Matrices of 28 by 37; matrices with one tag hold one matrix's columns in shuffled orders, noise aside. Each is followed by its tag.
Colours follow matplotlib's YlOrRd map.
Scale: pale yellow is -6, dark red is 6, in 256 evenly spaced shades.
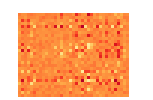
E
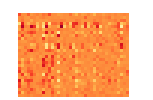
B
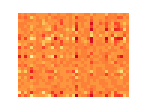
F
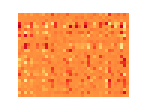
B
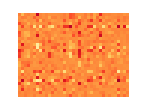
E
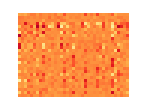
B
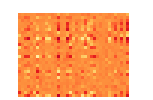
F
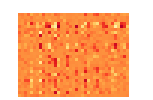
B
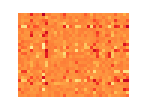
E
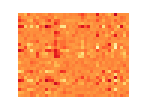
E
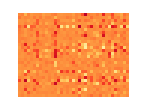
E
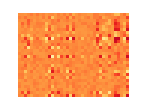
F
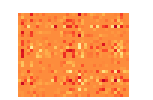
E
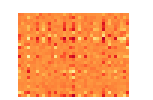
F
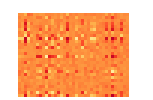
F
